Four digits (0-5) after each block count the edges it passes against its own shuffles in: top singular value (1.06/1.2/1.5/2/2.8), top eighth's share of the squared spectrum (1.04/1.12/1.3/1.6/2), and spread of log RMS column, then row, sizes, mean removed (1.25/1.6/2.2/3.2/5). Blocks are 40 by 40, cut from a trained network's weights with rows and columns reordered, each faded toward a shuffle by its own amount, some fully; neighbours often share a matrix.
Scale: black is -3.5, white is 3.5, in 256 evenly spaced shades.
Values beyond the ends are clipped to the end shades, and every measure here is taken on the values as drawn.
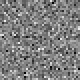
1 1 0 0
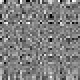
4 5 2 3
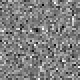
2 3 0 1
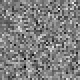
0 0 0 0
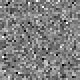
0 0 0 0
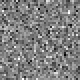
0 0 0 0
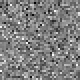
0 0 0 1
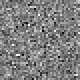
0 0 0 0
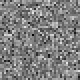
1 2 0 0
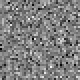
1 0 0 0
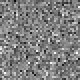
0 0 0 0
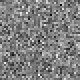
0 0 0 0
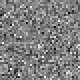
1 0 0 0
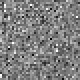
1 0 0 0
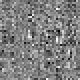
3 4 2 2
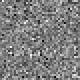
1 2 1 1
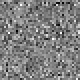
2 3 1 2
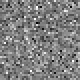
0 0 0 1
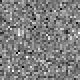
1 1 0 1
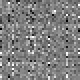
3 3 3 0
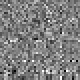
3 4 1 2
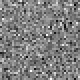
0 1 0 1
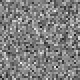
0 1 0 0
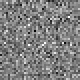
2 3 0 1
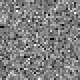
1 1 0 0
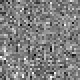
2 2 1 1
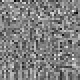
3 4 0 2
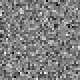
2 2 0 1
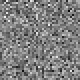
2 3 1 1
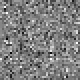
2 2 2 0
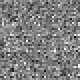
2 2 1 1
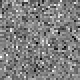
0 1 0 0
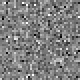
2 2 1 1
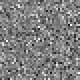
1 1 0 0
